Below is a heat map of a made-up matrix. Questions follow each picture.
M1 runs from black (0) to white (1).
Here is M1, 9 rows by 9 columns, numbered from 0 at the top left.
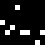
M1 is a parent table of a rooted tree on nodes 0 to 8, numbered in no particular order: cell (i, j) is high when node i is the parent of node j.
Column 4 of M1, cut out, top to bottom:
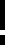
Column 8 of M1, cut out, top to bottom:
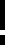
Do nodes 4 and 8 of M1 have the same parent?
yes
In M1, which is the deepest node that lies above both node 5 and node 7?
6
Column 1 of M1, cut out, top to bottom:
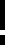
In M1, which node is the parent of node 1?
6
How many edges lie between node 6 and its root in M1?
0
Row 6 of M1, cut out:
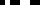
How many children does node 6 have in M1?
4
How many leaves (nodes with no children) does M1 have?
4
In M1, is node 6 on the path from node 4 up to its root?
yes
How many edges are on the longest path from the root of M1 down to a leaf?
2
